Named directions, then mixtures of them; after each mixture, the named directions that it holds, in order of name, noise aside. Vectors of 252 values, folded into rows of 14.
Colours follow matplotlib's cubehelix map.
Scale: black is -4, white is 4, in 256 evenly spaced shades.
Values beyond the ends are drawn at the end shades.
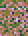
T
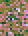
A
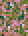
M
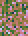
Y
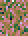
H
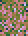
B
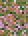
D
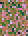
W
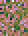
H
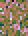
H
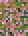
A, B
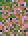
A, B, H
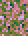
M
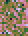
A, H, Y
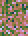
Y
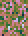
M, T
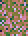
B
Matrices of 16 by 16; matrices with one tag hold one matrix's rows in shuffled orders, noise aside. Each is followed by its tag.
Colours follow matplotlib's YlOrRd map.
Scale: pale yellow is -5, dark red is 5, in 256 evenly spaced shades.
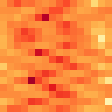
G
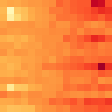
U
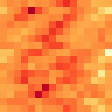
G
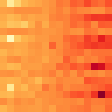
U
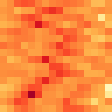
G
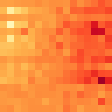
U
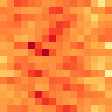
G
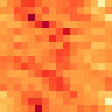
G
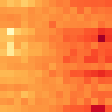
U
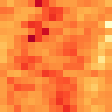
G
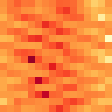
G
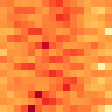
G
